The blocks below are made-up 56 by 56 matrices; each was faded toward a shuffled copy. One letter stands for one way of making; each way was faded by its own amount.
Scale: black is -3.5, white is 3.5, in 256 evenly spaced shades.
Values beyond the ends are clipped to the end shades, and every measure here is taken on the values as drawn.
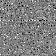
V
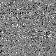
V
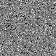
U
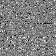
V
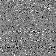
V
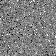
U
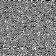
V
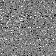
V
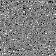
V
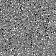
U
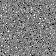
U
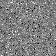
U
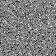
U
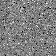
U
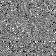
V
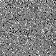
V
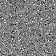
U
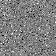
U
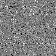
V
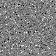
U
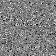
V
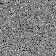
U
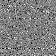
V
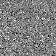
V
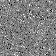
U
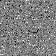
U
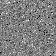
U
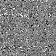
V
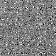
V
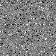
V
